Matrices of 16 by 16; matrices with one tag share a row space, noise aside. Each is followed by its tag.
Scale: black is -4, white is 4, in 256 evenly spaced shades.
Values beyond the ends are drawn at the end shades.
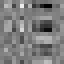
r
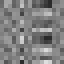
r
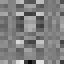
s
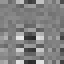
s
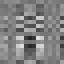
s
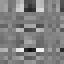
s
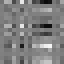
r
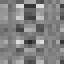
s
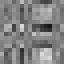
r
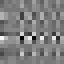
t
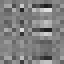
r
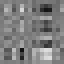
r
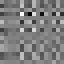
t
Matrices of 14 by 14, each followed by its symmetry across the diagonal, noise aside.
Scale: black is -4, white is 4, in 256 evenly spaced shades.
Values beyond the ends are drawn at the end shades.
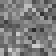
neither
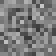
symmetric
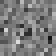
neither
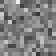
neither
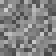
symmetric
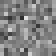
neither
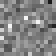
neither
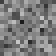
symmetric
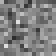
neither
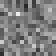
neither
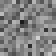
symmetric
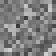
symmetric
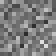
symmetric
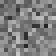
symmetric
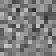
neither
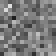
neither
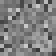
symmetric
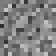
symmetric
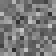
symmetric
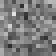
neither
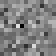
neither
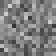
neither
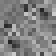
symmetric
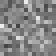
symmetric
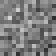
symmetric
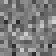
neither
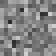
symmetric
